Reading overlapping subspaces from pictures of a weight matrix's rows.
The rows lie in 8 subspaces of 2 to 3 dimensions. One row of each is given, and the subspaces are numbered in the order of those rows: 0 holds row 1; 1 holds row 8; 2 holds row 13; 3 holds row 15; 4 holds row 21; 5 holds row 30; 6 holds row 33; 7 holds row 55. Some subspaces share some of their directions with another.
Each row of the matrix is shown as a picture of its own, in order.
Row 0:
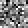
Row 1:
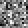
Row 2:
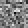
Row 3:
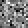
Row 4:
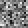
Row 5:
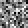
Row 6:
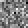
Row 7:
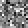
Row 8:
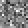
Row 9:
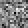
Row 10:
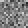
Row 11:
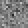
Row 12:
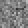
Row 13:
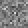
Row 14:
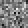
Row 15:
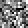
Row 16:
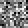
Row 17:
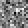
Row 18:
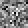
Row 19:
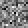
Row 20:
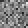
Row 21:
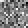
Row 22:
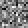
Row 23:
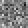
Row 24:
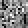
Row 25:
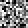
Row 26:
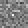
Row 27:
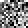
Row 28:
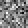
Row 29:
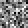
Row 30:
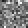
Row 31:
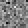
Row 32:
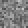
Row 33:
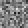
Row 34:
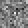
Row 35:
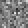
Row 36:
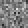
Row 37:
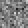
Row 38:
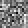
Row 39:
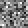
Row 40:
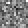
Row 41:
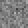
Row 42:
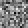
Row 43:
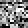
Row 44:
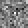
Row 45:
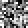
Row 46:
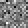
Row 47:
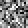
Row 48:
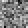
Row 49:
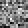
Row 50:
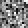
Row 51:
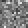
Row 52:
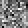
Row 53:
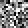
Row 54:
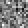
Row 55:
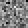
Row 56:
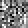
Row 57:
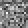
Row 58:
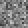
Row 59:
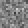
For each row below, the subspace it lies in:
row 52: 3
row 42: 6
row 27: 4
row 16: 0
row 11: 3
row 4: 0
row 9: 6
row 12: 3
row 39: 0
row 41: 4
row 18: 2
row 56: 3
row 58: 0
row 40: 7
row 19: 2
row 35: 5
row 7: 1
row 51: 5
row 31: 7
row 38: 3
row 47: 6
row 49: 6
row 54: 2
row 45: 5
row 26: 3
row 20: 4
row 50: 0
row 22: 2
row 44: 2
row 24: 3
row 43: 6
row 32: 5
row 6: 4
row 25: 7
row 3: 1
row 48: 5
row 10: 4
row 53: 4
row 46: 7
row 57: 6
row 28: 6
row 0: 6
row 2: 3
